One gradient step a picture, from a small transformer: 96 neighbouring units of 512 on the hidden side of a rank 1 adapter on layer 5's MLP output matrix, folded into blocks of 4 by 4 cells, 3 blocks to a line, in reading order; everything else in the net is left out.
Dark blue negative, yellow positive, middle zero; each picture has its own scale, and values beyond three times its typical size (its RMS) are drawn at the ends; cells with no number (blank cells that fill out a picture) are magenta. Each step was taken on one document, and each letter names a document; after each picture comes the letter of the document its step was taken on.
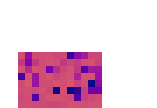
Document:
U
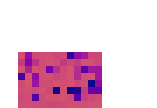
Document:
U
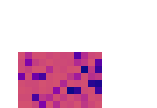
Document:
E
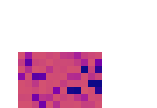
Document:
E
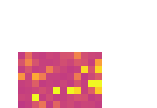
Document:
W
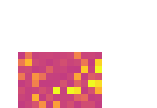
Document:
W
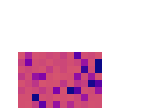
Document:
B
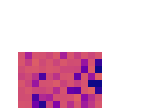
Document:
B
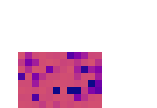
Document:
U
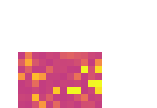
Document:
W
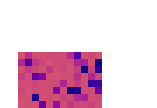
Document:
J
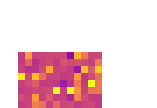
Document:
J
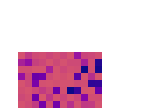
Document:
B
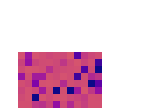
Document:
W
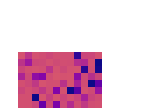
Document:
B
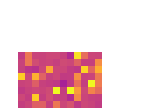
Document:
J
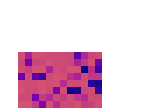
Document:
E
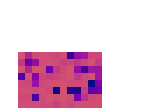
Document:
U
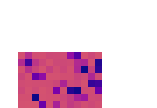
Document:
J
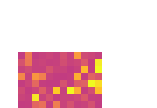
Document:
W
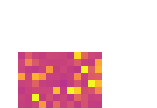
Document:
J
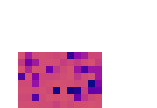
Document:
U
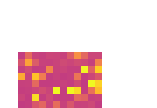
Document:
W
